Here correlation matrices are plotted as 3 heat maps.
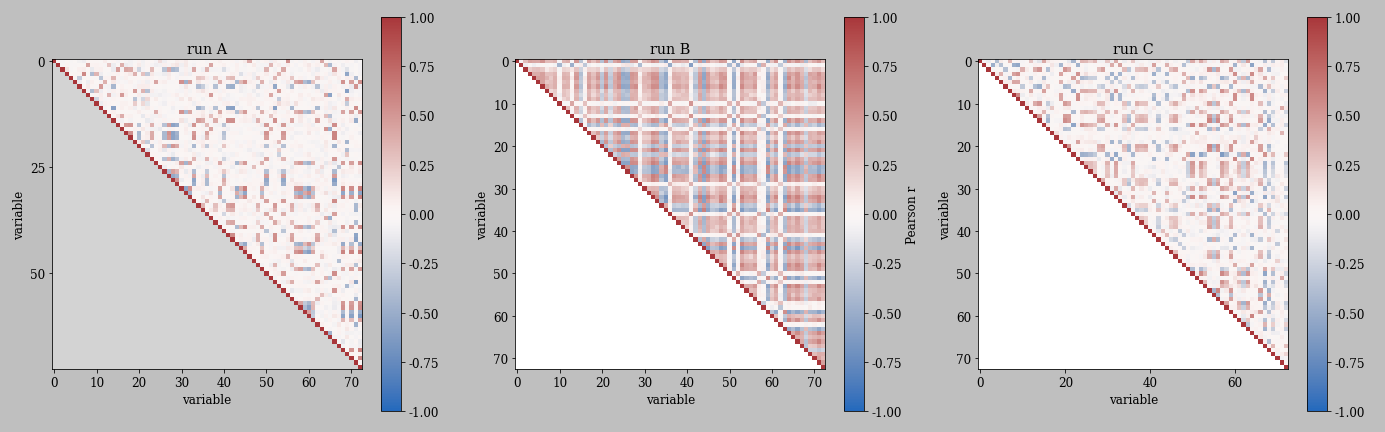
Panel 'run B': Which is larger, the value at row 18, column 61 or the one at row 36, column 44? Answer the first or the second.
the first
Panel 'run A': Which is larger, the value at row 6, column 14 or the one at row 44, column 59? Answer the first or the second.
the second
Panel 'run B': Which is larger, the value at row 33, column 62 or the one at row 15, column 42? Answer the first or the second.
the second
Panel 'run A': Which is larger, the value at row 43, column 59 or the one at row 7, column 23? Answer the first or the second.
the first
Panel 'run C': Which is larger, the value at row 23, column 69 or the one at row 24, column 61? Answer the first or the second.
the second
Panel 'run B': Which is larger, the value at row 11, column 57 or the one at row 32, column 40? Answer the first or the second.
the second
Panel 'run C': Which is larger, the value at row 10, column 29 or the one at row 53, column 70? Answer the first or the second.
the first
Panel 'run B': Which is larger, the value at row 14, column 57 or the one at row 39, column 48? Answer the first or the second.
the second
